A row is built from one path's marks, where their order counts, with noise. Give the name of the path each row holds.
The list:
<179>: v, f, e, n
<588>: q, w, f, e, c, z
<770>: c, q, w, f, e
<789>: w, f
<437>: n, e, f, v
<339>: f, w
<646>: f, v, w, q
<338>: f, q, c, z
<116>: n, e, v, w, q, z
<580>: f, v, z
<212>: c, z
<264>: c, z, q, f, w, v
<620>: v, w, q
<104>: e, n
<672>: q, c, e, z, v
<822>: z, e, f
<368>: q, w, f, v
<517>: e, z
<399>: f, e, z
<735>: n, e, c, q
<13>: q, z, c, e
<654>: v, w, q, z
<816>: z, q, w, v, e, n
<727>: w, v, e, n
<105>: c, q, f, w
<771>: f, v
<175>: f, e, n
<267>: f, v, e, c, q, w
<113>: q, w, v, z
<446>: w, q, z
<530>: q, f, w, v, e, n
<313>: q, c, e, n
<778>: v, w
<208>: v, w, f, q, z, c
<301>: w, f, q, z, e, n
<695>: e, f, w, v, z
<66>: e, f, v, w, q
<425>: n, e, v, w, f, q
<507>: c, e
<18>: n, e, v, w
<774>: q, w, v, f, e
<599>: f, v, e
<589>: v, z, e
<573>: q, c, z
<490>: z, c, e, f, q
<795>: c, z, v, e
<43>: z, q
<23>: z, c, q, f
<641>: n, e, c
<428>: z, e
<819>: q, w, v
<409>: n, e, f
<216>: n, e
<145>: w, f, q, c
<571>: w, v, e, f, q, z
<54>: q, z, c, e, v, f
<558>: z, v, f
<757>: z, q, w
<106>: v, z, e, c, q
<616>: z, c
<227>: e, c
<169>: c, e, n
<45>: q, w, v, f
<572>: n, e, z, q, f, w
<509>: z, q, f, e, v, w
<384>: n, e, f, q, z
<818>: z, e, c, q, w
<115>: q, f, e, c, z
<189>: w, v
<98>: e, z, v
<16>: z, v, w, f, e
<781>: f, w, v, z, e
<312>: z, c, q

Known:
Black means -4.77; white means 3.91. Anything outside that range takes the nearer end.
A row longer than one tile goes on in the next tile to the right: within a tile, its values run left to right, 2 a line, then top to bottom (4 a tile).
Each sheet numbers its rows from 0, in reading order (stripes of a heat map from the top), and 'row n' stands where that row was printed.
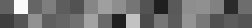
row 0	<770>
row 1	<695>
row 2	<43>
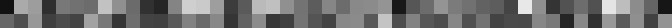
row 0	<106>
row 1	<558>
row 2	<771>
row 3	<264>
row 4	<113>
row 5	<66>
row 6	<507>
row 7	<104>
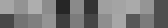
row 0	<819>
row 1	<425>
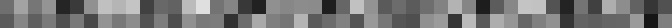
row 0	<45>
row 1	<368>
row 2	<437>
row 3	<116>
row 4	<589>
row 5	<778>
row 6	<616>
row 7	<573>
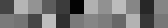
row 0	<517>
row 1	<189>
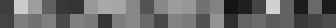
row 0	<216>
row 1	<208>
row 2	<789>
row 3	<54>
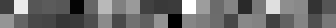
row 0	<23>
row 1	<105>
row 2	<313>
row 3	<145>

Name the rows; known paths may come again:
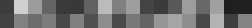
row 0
<216>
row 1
<105>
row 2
<446>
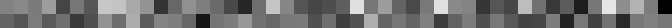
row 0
<646>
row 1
<727>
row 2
<509>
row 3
<428>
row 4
<774>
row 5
<145>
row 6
<115>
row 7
<301>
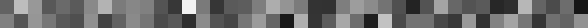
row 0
<589>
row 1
<781>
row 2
<13>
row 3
<580>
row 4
<695>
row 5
<588>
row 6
<818>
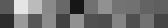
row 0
<104>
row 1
<66>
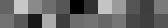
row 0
<399>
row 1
<312>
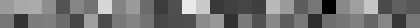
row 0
<208>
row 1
<16>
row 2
<227>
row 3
<409>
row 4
<98>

